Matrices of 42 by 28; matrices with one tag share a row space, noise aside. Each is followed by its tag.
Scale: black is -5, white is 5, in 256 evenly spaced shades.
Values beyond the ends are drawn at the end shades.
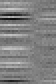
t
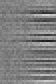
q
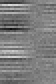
t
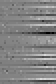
q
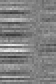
t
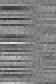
t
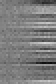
q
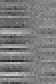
t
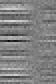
t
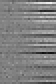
q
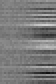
q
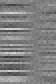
t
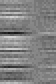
t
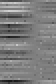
t
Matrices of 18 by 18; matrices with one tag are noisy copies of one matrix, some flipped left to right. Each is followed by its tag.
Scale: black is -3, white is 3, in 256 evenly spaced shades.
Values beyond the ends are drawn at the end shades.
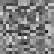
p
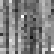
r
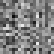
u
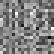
u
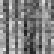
r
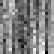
r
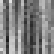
r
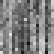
r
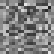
p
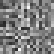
u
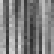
r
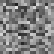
p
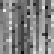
r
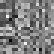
u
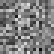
u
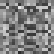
p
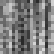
r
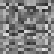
p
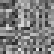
u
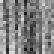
r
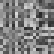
u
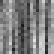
r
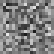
p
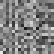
u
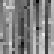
r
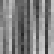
r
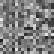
u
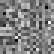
u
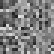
u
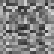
p
